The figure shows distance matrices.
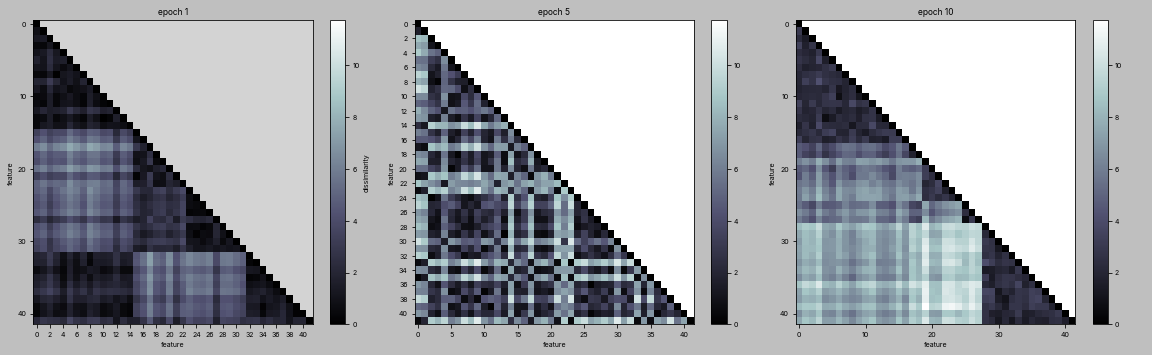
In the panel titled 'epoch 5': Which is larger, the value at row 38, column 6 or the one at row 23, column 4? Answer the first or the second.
the second
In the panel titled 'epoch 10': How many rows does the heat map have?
42
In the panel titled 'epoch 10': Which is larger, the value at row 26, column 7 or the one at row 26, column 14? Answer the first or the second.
the first
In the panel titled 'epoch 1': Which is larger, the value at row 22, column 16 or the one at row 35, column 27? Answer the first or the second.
the second
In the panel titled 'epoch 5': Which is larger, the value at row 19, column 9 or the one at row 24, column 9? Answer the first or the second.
the first
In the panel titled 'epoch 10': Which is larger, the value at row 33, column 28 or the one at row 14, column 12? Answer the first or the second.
the first
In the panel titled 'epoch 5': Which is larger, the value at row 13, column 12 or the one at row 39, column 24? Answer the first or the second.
the first
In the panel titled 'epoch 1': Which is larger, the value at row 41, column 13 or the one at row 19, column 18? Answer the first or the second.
the first
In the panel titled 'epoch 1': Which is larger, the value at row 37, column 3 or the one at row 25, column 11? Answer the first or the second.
the second
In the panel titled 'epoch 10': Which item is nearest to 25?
27
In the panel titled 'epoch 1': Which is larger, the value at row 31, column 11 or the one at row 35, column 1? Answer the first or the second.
the first
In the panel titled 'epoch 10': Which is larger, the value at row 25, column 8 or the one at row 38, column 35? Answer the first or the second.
the first
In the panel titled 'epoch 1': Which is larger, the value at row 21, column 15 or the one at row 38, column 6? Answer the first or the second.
the second
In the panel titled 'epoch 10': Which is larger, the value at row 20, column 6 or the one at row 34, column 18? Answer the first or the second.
the second
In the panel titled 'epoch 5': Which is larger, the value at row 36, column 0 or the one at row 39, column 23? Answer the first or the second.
the first
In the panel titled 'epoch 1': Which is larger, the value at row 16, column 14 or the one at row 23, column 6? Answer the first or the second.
the second
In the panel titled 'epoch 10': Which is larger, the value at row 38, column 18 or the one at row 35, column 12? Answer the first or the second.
the first
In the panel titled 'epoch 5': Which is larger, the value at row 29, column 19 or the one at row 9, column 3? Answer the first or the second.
the second
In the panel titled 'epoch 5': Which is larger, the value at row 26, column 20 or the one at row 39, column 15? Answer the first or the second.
the first
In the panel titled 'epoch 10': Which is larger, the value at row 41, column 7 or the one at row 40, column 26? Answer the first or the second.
the second
